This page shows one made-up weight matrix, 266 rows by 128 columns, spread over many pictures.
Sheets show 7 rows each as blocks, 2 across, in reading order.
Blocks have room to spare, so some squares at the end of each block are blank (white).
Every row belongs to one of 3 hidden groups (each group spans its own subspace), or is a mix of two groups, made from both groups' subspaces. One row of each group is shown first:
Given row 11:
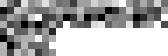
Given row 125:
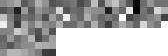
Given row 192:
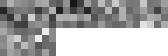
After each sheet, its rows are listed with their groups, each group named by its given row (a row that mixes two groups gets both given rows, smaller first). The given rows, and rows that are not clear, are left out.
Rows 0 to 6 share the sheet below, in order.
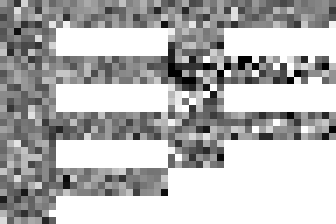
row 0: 11 and 125
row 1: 11
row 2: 125
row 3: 192
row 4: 125
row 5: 11
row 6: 11
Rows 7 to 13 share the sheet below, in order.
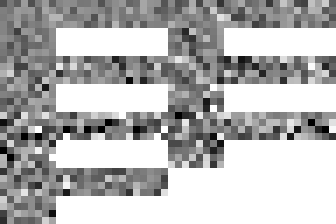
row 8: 125
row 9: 192
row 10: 192
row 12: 192
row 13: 11
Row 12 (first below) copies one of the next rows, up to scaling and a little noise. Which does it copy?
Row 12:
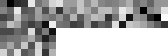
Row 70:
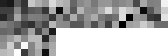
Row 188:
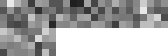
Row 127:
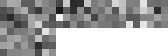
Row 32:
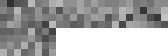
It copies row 32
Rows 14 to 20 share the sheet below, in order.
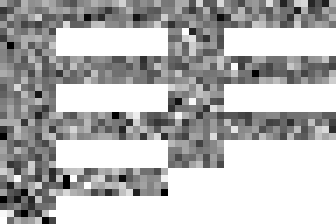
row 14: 11
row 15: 125
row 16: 125 and 192
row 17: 11
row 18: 125
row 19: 125 and 192
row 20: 11
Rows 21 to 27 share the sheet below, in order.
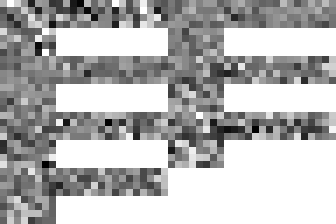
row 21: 192
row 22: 125
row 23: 11
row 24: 11 and 125
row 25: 11 and 125
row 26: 11 and 125
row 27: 125
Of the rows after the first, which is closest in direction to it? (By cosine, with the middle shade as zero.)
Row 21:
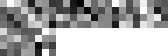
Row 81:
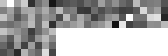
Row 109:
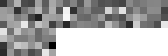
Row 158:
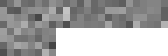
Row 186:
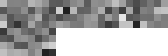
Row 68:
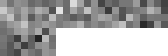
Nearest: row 81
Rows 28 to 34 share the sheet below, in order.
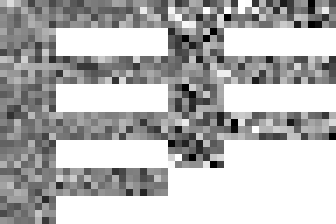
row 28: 192
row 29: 192
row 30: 192
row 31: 125
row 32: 192
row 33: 11
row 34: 192
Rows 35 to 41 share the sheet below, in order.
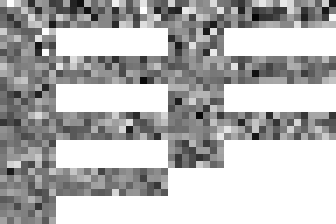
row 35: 192
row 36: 11 and 192
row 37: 192
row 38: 11
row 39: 125 and 192
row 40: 125
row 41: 192
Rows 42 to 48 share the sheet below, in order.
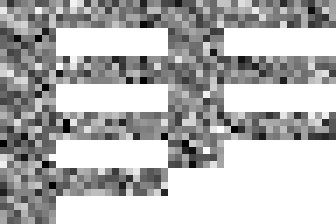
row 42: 192
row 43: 192
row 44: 192
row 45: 192
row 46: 11
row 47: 125
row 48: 11 and 125
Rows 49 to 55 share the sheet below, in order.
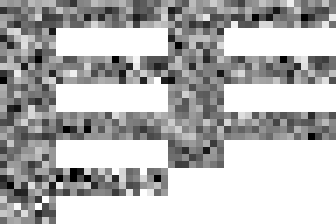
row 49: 11 and 125
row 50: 11
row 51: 125
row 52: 125
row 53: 11 and 125
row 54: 192
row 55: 192
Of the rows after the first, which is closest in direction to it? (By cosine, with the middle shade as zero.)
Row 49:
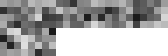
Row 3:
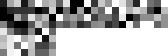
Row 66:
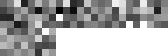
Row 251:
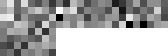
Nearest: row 3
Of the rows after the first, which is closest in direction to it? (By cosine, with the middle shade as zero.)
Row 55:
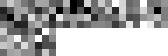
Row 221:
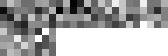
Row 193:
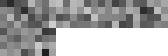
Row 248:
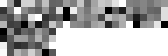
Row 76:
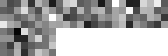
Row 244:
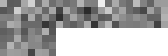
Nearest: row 221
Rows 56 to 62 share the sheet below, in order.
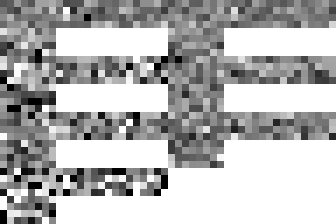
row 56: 11
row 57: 11
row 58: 125 and 192
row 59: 125 and 192
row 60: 125
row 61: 11
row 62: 11
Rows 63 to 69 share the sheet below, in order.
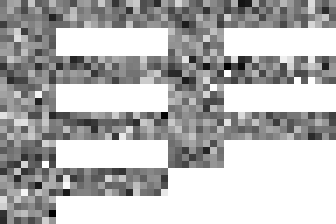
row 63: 125
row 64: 192
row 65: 192
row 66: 192
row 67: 192
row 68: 192
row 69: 11
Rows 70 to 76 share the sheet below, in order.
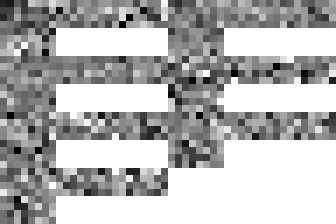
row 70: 192
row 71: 192
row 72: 11
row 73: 11
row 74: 192
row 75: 125
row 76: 125
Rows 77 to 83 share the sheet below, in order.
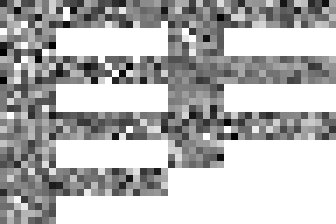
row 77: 11
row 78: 125
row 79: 125 and 192
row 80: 192
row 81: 192
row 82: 11 and 192
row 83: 125
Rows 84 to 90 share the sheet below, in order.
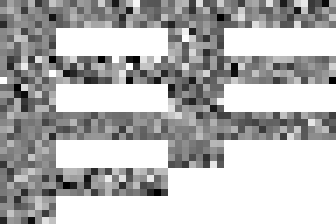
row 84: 125
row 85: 125
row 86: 125
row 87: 11
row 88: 125 and 192
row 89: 192
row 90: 125
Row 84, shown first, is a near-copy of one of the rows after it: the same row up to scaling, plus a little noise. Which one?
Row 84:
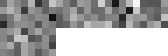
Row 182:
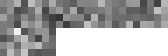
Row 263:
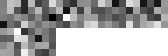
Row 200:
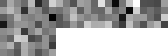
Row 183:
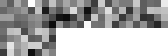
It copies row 200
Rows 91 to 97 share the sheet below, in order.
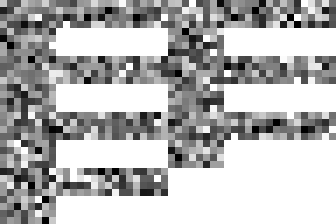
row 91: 11
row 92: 125 and 192
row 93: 125
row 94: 192
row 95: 125
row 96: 11
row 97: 192
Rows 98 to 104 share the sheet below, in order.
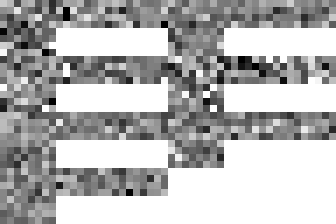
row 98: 11
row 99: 11
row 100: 11
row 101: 192
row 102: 192
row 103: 11
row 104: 192
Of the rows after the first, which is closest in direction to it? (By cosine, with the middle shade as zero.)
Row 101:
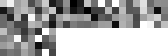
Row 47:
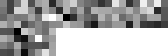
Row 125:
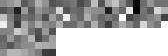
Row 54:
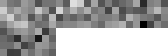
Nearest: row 47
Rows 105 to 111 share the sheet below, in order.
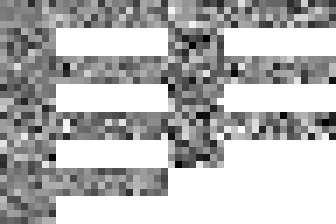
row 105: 125
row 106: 11 and 192
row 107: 11
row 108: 11
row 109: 11
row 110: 125
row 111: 11 and 125
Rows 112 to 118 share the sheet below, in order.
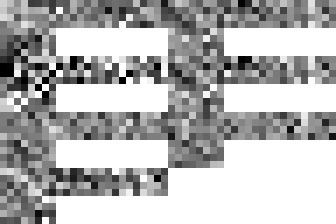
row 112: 192
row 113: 192
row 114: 192
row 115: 192
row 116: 125
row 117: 125
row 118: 192
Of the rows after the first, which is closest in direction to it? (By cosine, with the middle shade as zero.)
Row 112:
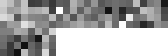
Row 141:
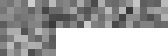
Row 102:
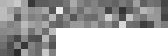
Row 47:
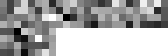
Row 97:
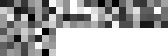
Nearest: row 102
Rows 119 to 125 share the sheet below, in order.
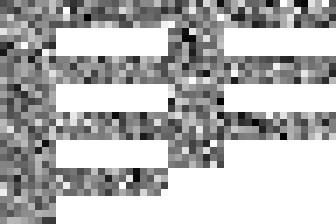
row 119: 11
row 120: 125
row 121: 125
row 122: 11
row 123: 192
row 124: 192
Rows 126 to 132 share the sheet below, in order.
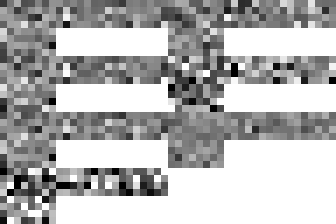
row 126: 11
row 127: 192
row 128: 11
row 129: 11
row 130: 11
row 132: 125 and 192
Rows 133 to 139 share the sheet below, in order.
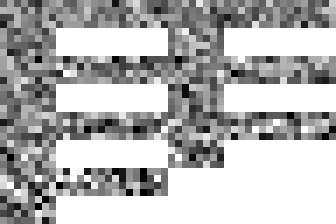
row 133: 125
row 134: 125
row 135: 125 and 192
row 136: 125 and 192
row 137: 11
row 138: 11
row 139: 192
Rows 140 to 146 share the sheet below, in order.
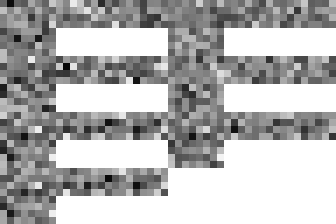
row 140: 192
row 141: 125
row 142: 11 and 125
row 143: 125
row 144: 11
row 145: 11
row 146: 11
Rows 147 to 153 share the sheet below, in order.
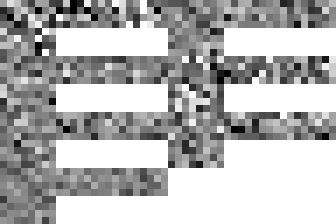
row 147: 192
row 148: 192
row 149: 11
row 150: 125
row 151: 125
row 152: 125
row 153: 192
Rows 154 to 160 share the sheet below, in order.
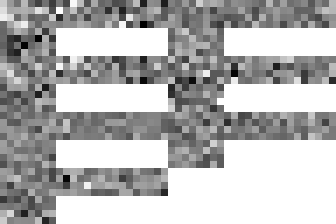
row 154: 192
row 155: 125
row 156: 192
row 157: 11
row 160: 11
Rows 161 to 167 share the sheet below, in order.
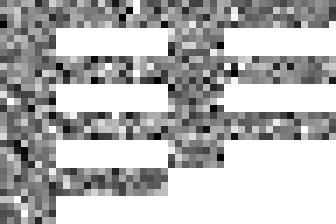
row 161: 125
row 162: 11
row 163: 11 and 125
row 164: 11 and 192
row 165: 11 and 125
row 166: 11
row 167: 11 and 125
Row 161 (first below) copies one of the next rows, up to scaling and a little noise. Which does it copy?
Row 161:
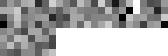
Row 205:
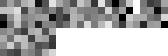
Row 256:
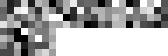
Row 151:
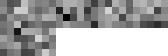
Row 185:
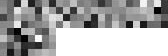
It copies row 205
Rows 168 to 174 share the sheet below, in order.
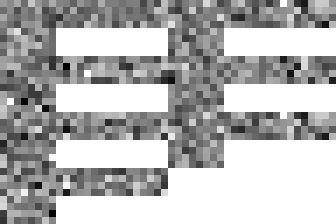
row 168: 125
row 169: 125
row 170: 11
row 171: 125
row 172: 11
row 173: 125
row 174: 11
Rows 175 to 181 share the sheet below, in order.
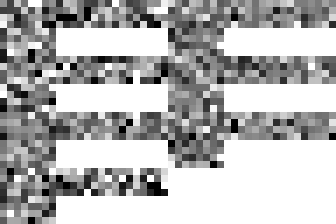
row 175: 125
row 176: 11
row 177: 11 and 125
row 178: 192
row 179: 125
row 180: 11
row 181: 125 and 192
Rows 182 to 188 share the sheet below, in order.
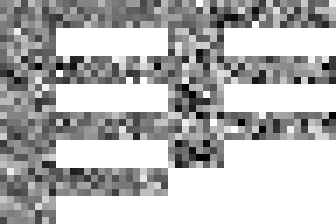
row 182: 125
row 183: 125
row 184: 192
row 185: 125
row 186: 11 and 125
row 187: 125 and 192
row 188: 192
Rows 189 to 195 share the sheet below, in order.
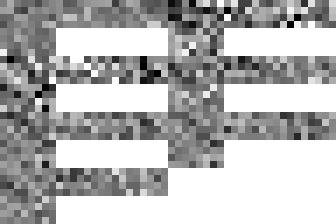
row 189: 125
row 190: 192
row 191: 192
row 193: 192
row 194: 192
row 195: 192
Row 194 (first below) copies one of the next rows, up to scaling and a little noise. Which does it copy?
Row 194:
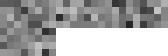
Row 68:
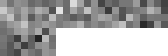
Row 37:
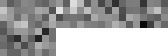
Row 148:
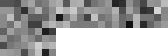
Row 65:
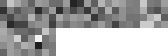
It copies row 148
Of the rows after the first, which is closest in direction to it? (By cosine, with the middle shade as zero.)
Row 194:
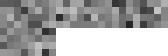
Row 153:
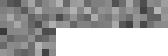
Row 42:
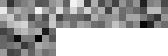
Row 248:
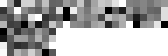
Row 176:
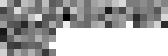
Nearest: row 153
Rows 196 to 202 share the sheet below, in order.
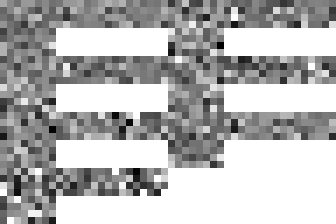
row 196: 11
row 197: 11
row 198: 11
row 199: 192
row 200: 125
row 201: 11
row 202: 125
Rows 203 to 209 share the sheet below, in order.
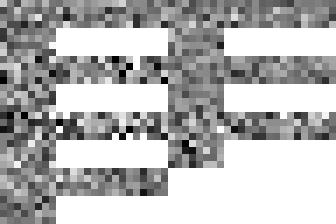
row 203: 11
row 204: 11
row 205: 125
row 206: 125
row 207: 192
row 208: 125
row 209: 192
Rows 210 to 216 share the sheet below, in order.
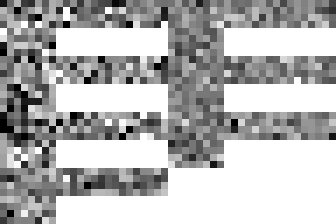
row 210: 11
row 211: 125
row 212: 125
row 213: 192
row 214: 192
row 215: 11
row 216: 11
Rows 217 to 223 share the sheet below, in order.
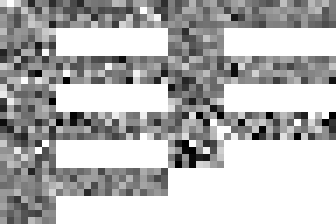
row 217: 192
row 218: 125
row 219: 11
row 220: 11
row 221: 192
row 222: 125
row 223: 125
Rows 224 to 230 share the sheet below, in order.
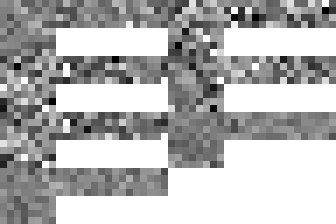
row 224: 192
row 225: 11 and 125
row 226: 11
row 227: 125 and 192
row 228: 11
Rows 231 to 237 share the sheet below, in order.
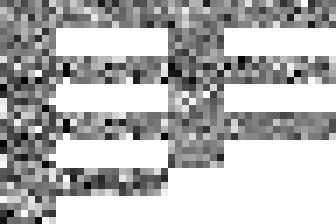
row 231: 192
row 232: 125 and 192
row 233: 11
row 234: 192
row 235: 11
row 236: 11
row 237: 11
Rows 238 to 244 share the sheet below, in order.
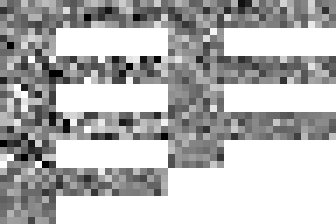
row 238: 11
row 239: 192
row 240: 125
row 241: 192
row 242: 11
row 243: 11
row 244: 125 and 192
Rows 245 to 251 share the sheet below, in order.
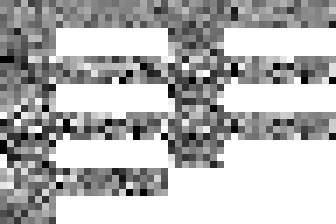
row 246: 11
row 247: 192
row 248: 11
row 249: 11
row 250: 11
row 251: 192
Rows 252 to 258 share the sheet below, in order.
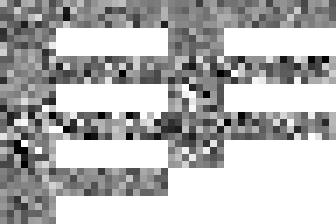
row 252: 11
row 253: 125
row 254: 11 and 125
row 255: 125
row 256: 125
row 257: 192
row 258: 125
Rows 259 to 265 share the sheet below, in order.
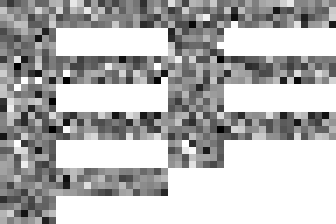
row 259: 192
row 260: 11
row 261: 11 and 125
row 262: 192
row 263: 125
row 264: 125
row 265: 11
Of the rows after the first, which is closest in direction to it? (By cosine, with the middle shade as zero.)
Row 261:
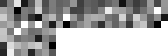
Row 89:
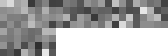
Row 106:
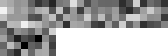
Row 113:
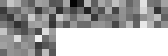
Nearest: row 106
